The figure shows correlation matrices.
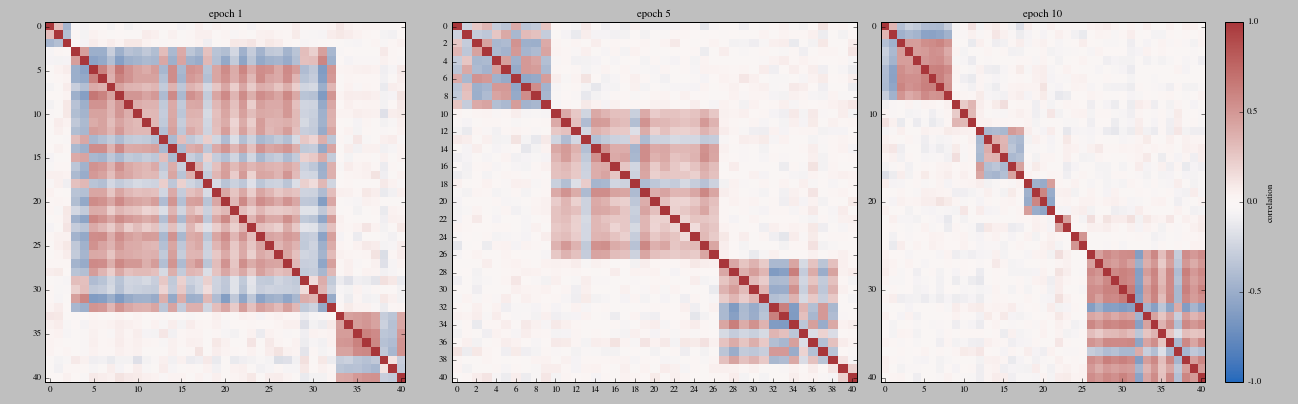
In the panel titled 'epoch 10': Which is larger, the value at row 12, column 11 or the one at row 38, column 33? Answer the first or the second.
the second
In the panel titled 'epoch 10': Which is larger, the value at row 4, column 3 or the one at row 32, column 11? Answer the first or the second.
the first
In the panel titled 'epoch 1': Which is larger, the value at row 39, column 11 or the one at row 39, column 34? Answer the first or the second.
the first
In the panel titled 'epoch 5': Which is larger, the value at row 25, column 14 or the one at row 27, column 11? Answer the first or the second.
the first
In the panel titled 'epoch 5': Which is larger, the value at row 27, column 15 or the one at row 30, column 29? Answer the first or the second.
the second
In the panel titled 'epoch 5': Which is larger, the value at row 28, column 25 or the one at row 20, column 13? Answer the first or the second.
the first
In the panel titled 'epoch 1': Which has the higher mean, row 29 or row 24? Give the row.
24
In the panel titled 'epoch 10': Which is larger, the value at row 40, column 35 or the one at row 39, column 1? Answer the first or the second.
the first
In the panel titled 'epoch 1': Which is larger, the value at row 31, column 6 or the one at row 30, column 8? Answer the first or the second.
the second
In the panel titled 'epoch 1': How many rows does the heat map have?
41
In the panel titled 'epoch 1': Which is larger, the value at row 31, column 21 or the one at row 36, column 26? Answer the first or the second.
the second
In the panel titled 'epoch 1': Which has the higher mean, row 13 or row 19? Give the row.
19
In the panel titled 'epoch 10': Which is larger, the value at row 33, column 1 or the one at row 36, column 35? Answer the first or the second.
the second
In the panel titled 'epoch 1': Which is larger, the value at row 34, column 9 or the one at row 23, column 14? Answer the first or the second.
the second
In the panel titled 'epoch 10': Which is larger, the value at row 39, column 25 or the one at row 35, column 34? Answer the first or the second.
the second
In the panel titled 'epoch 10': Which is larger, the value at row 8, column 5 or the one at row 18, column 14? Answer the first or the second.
the first
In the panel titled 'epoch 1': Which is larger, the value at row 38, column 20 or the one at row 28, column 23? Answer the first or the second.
the second
